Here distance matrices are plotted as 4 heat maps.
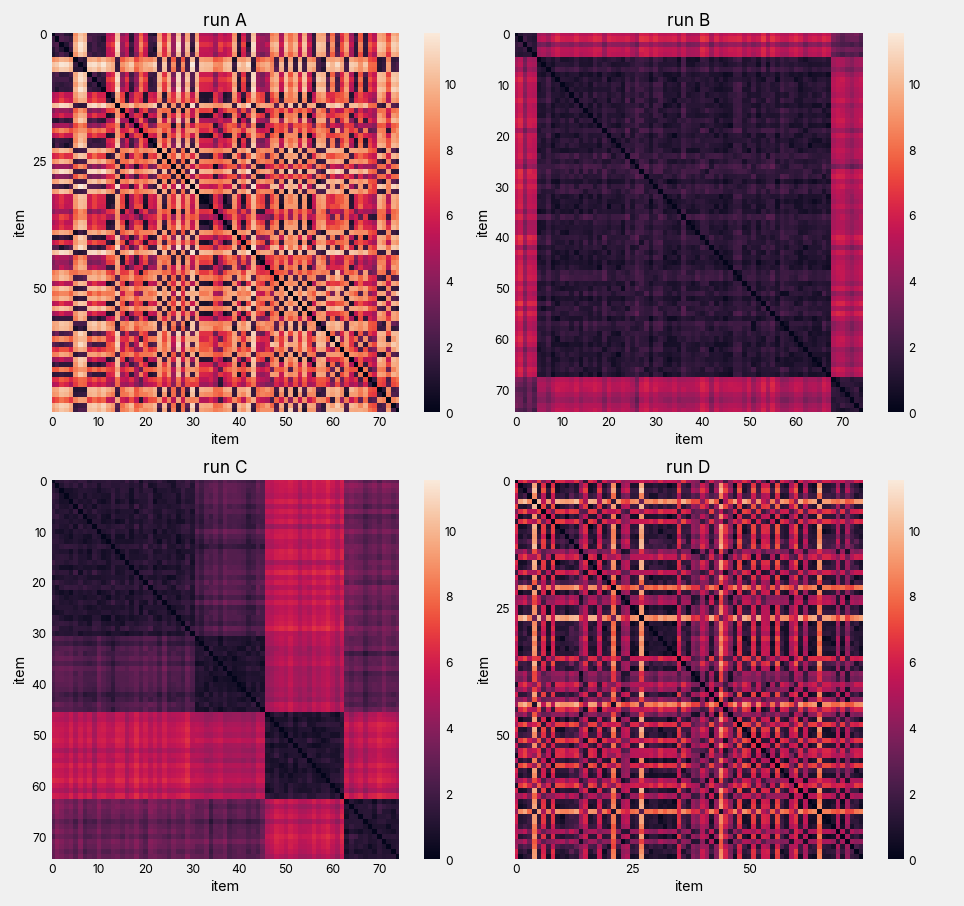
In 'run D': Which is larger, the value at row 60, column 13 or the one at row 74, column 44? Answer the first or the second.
the second
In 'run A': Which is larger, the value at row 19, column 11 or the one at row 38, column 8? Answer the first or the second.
the first
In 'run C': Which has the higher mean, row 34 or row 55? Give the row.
55
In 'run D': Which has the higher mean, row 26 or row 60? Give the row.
60
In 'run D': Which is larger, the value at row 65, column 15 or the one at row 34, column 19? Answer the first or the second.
the first
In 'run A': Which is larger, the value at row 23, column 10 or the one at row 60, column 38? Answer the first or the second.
the first
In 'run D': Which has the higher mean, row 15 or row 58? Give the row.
15
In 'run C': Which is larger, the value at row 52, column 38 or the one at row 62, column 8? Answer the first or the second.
the second
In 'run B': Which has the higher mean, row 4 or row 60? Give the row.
4
